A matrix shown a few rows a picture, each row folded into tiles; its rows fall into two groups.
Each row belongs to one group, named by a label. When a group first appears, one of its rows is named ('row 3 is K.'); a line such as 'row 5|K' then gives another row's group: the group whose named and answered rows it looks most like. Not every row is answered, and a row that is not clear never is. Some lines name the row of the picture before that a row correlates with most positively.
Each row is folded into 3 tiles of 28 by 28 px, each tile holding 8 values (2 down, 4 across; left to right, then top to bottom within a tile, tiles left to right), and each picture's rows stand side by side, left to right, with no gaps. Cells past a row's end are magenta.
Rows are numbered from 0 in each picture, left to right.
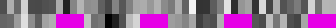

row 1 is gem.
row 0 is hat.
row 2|hat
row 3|hat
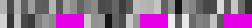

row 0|gem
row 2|gem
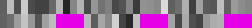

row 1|hat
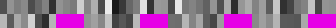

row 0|hat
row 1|hat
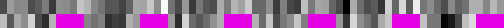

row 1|gem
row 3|gem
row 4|gem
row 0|hat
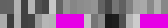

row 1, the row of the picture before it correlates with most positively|5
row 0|gem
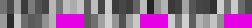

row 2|gem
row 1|hat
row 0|gem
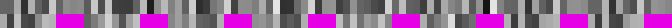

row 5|hat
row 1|hat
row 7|gem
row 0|gem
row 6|gem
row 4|gem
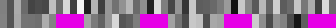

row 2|hat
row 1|hat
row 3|hat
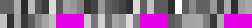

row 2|hat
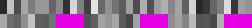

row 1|hat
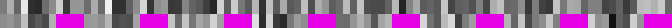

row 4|hat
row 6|gem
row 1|hat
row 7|gem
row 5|hat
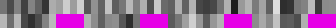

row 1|hat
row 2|hat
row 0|gem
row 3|hat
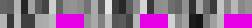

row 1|hat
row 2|gem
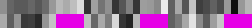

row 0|gem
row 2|hat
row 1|hat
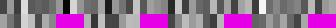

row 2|hat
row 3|hat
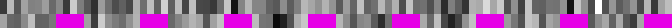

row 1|gem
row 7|hat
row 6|hat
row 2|hat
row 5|gem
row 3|gem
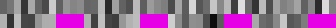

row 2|hat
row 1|gem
